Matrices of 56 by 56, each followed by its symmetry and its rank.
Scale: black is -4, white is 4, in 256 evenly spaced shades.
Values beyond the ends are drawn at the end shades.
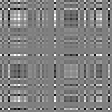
symmetric, rank one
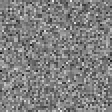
antisymmetric, full rank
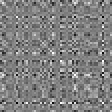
symmetric, rank three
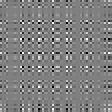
symmetric, rank one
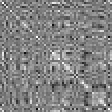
symmetric, rank five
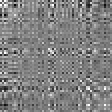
symmetric, rank three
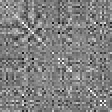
symmetric, rank five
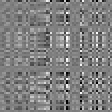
neither, rank two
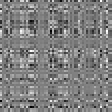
antisymmetric, rank two
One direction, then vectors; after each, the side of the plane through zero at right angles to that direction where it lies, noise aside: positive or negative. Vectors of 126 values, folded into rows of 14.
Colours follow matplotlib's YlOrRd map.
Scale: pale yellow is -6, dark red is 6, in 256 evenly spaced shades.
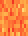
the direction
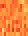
positive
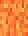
positive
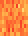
positive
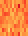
negative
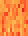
negative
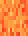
negative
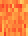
positive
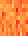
negative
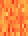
positive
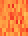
positive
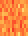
positive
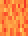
negative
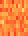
positive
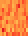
negative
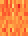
negative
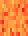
negative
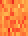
positive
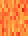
negative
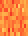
positive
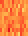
positive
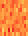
positive
